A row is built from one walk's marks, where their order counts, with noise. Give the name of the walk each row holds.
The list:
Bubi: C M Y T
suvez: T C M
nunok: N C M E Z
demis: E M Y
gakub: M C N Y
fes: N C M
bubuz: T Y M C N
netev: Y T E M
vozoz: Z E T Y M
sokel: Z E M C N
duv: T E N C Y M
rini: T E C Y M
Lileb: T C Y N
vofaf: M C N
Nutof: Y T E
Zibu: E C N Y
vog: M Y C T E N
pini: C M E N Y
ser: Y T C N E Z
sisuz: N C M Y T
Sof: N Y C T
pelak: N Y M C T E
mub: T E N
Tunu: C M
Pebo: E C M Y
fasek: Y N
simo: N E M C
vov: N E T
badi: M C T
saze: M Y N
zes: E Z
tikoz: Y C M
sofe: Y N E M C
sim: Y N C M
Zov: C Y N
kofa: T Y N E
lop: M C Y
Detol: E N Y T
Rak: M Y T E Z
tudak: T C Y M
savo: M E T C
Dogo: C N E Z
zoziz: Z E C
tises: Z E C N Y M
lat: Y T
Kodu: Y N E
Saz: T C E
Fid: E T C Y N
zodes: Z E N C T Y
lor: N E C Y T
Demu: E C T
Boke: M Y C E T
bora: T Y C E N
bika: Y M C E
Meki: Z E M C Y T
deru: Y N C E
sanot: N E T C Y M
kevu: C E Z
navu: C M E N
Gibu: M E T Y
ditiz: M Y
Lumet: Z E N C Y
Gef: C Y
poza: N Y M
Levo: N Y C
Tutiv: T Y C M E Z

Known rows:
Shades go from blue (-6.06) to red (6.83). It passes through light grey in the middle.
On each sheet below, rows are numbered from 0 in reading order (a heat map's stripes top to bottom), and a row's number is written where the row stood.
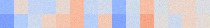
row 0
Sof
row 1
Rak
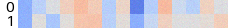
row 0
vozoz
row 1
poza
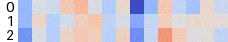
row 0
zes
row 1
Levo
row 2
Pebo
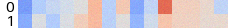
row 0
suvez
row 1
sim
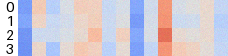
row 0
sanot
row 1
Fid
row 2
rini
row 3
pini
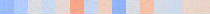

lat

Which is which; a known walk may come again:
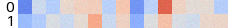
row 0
savo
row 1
lat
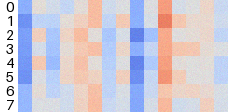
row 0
bora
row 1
Boke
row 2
nunok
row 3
gakub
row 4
simo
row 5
Pebo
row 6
Zov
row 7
ser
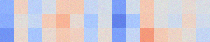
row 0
deru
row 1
tises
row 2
pini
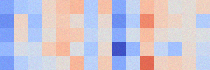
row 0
ditiz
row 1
navu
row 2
sofe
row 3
zes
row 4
suvez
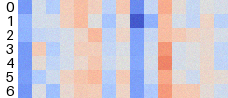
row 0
demis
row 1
zoziz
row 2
Gef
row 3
sanot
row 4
duv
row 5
Rak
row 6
vofaf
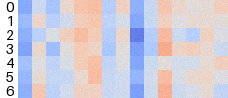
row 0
saze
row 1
Levo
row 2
vozoz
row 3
fes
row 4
fasek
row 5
Sof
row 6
lor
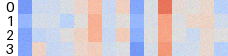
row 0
rini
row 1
Lileb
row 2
netev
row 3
Fid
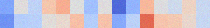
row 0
sokel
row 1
badi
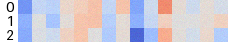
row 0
Gibu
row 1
poza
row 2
kevu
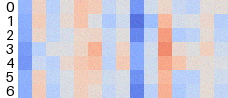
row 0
Kodu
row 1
Dogo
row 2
mub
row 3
Tutiv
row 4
bika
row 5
Detol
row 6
vov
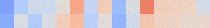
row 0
tudak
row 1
sim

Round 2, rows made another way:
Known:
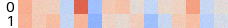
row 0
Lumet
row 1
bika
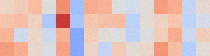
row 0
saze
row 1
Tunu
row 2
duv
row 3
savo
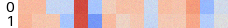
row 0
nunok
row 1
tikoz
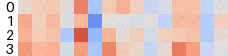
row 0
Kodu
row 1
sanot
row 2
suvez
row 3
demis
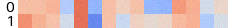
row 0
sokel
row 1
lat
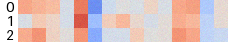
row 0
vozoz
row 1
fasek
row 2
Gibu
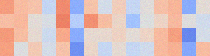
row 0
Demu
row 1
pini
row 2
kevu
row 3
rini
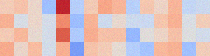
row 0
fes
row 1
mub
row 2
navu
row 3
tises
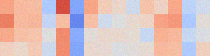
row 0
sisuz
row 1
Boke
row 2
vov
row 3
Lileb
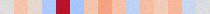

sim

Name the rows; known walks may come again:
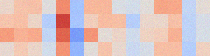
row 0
saze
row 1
Tunu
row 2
Bubi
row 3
Zov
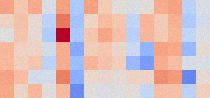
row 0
ditiz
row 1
deru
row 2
sim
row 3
Dogo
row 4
gakub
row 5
zes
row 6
sanot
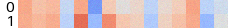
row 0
bora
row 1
Pebo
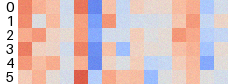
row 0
lat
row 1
vog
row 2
Gibu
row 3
Nutof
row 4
lor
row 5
navu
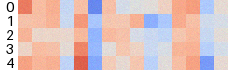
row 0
Boke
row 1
simo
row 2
poza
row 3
kofa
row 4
zoziz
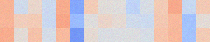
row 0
duv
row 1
Gef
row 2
tudak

